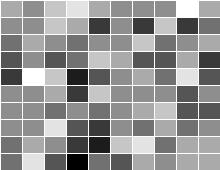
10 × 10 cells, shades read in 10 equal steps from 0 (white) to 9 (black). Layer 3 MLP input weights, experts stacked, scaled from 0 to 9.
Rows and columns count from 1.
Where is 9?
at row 10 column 4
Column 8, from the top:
4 2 5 6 5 4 2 3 5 4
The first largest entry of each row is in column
2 5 1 10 4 4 9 5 5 4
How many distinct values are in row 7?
5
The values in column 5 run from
2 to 8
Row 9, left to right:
5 3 4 7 8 2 1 5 3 3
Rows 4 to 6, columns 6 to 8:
3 6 6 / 4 3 5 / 4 4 4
